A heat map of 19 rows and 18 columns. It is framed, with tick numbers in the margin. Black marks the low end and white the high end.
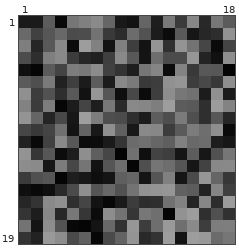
Grain: fine. Mirror symmetry: none. Histogram: flat. Average level on the scale: 30%. Ninth with the highest average: bottom right.
